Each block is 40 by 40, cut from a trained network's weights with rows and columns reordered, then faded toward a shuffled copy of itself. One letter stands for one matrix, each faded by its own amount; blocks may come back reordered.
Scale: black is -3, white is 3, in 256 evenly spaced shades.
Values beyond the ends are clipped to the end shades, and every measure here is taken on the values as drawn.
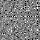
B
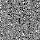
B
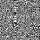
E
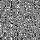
B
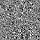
E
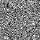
B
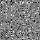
B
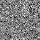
E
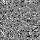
E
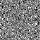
B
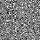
B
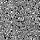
E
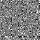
B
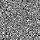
B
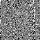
B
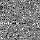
B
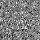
E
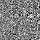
E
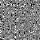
B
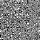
B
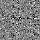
B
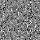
B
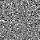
B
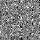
B
